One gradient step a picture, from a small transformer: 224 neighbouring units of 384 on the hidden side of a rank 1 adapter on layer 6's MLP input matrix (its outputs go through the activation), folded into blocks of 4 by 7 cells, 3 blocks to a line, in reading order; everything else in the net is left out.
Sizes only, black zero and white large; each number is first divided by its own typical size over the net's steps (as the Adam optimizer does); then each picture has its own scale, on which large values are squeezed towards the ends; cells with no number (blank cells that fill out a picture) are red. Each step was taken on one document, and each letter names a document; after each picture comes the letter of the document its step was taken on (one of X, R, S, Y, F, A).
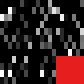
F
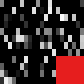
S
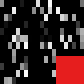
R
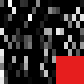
S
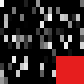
S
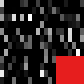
F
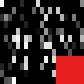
R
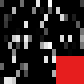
R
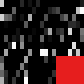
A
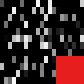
R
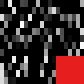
S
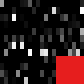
A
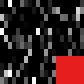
F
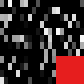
F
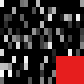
S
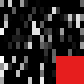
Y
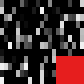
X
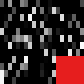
Y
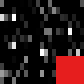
A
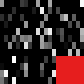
F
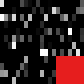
A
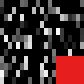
X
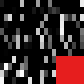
X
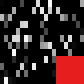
R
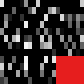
S
